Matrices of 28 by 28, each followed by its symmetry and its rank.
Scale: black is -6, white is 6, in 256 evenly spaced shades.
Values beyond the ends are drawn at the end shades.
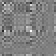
symmetric, rank two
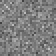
symmetric, full rank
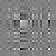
symmetric, rank two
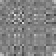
symmetric, rank three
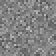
symmetric, full rank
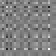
symmetric, rank two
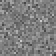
symmetric, full rank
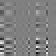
neither, rank one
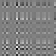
neither, rank one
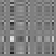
neither, rank one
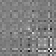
symmetric, rank three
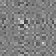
symmetric, rank three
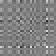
symmetric, rank two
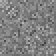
symmetric, full rank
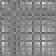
symmetric, rank two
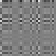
neither, rank one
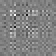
symmetric, rank three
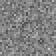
symmetric, full rank
